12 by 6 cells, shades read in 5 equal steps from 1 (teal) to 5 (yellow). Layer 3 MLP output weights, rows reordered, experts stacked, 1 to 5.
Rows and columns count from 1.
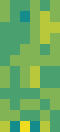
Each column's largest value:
4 3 5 4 4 4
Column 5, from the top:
2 4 4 4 2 3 2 2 3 2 3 4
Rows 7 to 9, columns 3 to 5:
3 4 2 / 3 4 2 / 2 2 3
